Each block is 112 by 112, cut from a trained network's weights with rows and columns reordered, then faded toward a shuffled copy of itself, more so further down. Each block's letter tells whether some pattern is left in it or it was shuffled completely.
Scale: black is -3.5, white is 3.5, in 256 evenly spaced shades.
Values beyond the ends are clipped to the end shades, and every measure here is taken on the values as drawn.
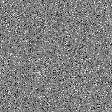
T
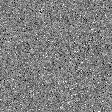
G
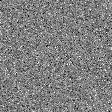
G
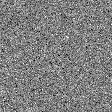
G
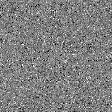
T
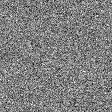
G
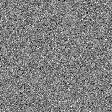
T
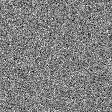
G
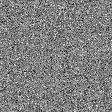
G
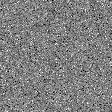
G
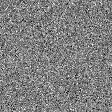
G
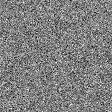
G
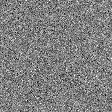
G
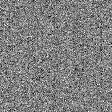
T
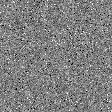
G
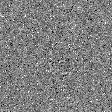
T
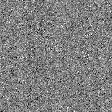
T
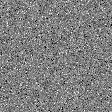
G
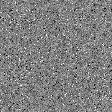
T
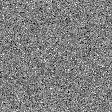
G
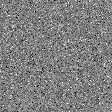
G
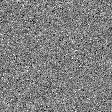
G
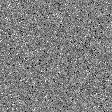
G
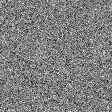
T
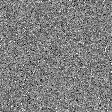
G
